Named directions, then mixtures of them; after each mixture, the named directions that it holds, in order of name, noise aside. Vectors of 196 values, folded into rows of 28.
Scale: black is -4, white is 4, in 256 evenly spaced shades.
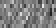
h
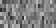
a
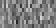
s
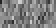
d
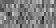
a, d, h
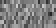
a, d, h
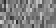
a, s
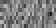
a, d, h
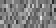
a, h, s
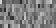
a, d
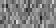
a, h, s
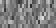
d, s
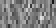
d, h, s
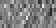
h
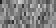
d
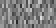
s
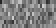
d, h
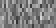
s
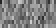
d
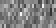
h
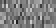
a, d, s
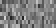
a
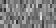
a, h, s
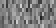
s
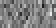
h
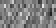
h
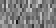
a, s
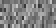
a, h
